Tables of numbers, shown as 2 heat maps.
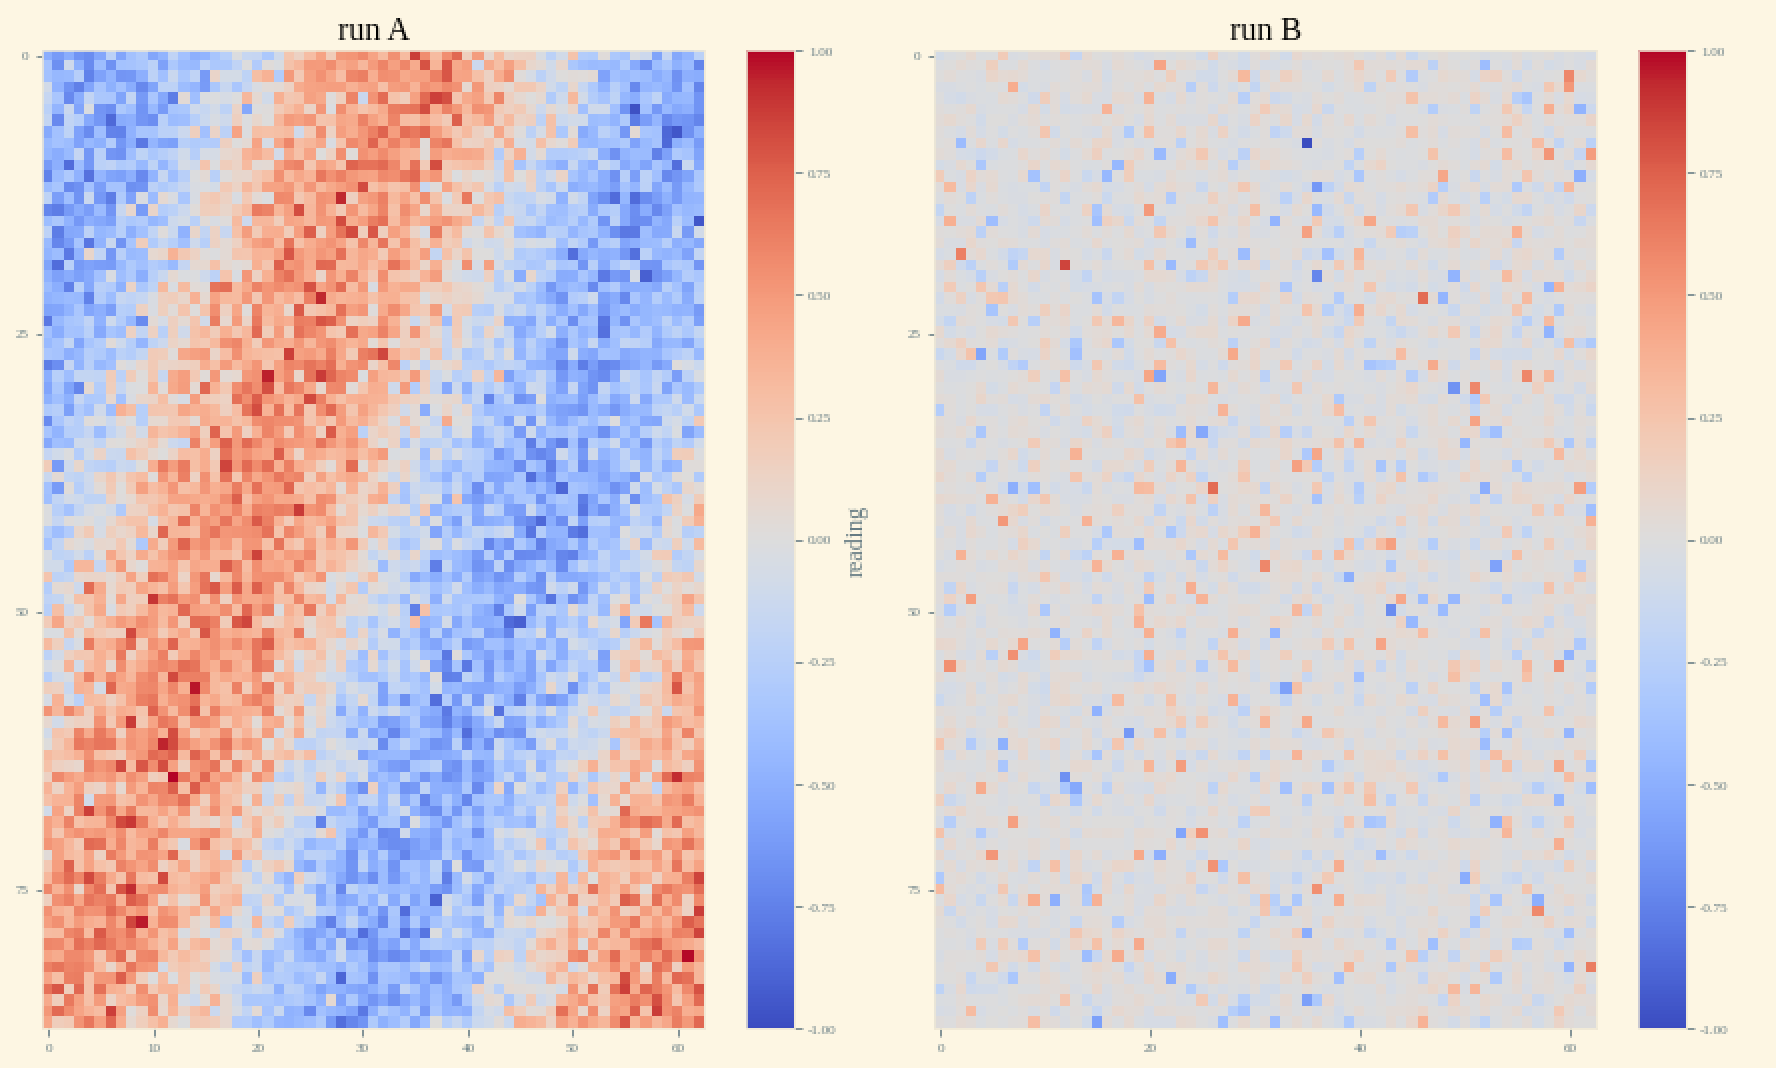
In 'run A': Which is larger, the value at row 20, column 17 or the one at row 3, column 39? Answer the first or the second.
the second
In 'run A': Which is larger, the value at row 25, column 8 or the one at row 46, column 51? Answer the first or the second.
the first
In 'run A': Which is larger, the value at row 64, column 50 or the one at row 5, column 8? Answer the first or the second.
the first
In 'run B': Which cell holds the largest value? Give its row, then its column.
19, 12
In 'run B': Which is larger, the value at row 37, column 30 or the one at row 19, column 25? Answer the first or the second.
the second
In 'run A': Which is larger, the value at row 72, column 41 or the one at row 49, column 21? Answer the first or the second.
the second
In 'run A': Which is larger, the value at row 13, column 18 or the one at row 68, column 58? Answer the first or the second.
the second
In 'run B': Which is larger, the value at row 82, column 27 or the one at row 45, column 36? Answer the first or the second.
the second
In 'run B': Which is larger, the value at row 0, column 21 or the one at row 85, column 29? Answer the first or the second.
the first
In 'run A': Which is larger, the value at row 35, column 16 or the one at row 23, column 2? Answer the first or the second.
the first
